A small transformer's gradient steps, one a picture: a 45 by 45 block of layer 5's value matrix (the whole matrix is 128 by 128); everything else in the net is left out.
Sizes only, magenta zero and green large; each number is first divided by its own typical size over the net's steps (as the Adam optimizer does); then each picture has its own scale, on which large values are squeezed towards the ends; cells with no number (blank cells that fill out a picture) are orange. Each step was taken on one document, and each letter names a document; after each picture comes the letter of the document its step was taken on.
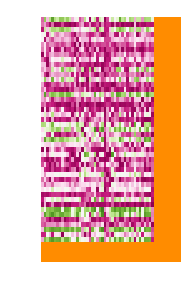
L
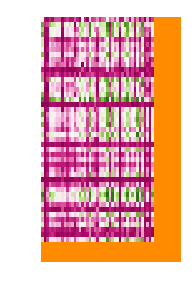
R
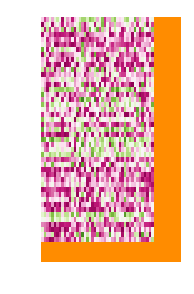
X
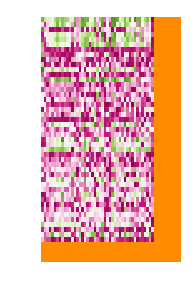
X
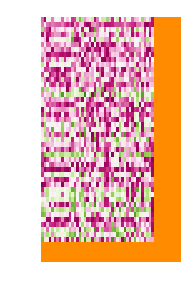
X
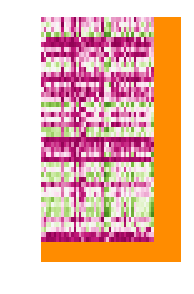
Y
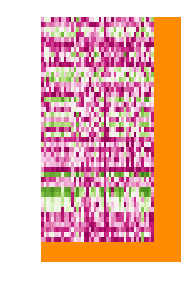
L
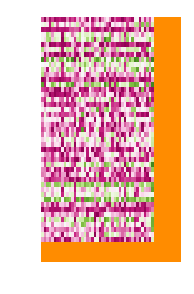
Y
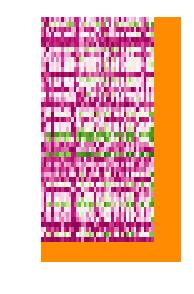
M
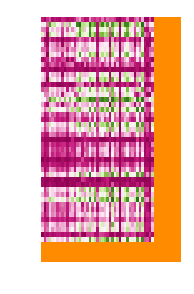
R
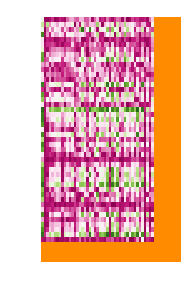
R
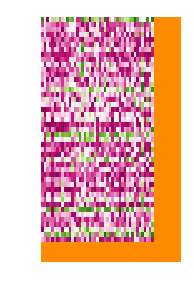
M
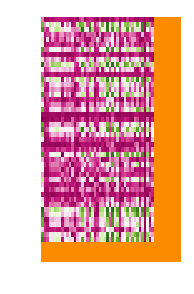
R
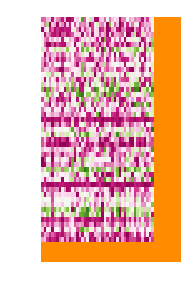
M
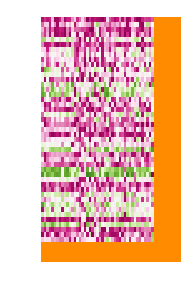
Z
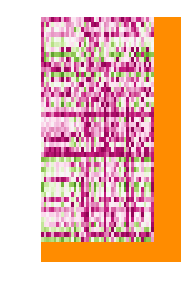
L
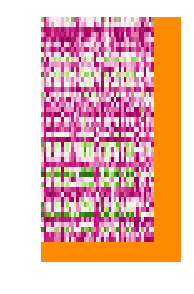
Z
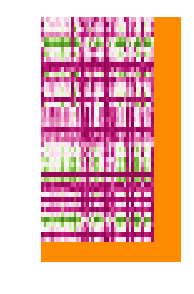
L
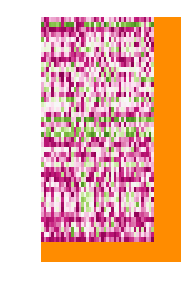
Z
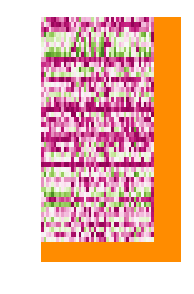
L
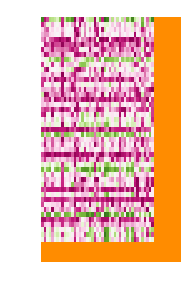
Z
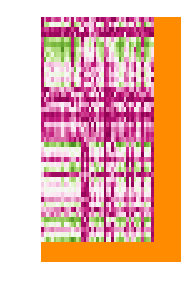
L
